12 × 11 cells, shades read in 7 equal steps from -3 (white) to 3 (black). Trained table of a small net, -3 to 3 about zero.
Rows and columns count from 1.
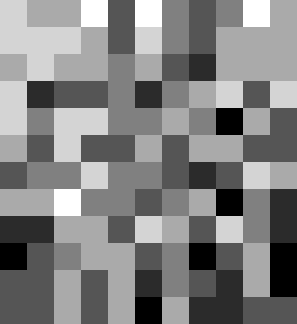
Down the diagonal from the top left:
-2 -2 -1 1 0 -1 1 -1 -2 -1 3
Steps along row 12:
same down up down up down up same down same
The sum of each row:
-12 -10 -6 0 -4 0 0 0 1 9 8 9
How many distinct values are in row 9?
5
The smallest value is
-3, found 4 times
